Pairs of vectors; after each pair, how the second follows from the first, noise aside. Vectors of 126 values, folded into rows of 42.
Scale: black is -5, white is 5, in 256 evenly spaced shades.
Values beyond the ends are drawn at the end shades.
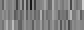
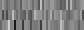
shuffled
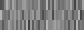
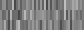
wrapped around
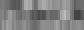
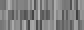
shuffled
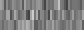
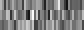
scaled up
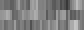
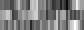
scaled up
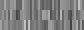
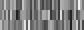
scaled up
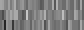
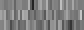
shuffled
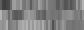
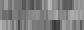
wrapped around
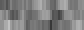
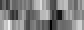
scaled up
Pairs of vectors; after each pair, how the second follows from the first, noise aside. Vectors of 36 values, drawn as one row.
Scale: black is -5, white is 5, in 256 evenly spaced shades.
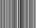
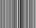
copied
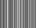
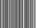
wrapped around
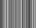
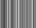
wrapped around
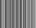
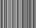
wrapped around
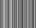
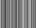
wrapped around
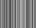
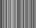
wrapped around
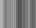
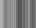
copied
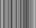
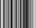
scaled up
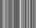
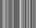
copied
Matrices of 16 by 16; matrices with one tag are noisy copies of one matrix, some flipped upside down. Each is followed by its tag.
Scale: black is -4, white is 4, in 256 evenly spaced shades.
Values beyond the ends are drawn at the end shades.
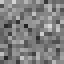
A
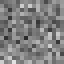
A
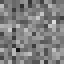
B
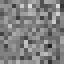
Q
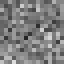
A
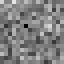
A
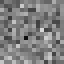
A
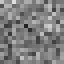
A
